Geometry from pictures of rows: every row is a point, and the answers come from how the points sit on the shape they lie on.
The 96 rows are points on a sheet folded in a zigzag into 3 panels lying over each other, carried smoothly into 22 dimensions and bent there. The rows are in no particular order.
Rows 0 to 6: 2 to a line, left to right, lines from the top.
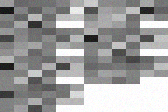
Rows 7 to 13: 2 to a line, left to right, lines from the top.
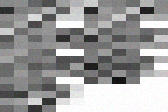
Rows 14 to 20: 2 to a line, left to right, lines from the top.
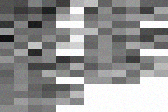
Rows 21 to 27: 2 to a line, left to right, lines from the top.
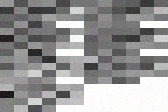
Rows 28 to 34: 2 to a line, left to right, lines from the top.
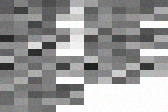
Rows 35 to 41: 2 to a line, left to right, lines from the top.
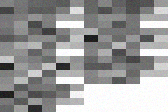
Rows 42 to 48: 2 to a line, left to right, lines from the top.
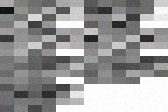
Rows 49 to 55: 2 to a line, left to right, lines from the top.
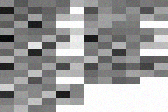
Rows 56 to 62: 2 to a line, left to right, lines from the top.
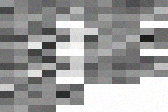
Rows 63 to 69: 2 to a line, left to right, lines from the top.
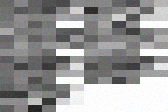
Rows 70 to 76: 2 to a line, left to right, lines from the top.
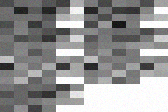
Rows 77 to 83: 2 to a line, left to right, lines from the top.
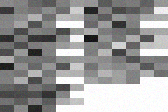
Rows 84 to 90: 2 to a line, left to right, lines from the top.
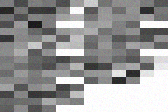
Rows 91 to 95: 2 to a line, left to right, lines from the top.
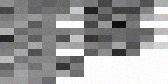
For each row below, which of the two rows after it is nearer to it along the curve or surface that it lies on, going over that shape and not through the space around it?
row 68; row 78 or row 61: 61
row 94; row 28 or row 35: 35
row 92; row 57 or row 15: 15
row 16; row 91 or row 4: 4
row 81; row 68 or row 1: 1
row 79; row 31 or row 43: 31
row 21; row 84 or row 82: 84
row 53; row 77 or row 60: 77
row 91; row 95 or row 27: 95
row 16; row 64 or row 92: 92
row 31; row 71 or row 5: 71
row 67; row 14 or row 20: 20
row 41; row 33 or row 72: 33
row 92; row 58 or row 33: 33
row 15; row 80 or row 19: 80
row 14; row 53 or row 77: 77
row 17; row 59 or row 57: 59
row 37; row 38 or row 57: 57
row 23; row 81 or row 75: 81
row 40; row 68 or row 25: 25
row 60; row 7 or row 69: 69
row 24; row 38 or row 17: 17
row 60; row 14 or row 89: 89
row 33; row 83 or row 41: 41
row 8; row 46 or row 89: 89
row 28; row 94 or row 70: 70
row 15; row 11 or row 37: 11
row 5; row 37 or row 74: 37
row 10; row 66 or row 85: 85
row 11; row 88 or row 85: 85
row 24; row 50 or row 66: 50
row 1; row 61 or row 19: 61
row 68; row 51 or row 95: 95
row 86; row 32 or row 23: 32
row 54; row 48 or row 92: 92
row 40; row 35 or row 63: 63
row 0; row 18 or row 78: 78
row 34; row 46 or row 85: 85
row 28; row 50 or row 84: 50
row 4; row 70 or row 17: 17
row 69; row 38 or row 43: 43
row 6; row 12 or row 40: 40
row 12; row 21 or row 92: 92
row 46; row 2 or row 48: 48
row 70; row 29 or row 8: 29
